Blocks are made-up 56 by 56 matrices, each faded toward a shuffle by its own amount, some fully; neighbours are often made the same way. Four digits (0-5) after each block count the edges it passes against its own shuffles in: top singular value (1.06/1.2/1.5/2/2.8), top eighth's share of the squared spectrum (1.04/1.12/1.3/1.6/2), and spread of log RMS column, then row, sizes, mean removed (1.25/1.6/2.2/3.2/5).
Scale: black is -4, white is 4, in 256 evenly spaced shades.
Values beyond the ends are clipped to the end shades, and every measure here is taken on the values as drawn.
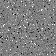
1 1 0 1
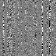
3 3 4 0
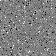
0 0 0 0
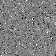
1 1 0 0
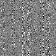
2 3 3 0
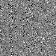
1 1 2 0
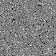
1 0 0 0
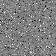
0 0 0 0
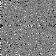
3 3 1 1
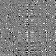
4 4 2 1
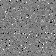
2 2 0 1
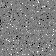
0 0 0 0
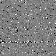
3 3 0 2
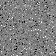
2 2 0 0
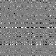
4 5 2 3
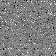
2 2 0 1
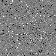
2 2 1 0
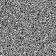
1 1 0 0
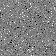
0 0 0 0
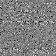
2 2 0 3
